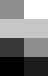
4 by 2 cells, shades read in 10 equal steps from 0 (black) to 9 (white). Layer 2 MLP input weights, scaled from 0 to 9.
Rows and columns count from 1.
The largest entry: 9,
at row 1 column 2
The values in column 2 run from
1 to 9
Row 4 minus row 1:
-5 -8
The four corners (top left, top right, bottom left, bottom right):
5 9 0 1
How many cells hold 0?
1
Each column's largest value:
7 9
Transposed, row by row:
5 7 2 0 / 9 7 5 1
